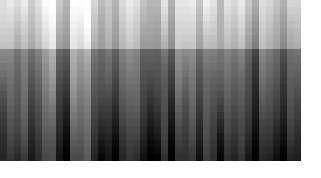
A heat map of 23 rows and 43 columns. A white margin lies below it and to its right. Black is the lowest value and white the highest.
Slope: up to the top. Seam: horizontal, 30% of the way down, the top part higher. Ninth with the highest average: top left. Grain: streaks running down.
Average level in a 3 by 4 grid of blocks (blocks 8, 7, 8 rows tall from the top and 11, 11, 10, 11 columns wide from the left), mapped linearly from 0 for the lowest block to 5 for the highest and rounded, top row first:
5554 | 2221 | 1000
